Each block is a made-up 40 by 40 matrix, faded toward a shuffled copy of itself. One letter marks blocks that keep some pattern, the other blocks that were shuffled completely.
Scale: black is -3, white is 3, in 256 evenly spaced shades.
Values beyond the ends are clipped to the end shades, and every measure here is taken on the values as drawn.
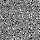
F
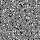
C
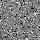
C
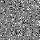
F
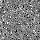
C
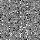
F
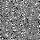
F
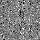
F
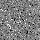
C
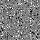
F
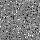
C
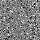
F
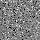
C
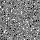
C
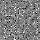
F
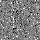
F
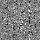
F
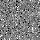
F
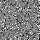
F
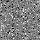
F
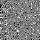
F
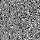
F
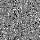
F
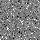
C
